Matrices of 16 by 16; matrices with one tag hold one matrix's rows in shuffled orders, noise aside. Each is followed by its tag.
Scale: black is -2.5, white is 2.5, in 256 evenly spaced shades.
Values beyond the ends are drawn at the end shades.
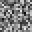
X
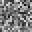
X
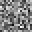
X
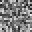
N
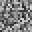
X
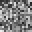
N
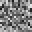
N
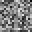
X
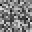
X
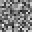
X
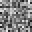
N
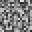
X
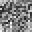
N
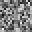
X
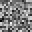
N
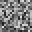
X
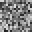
N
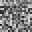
N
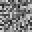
N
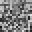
N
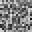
N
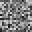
N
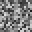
X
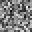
X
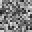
N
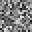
X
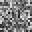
N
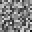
X
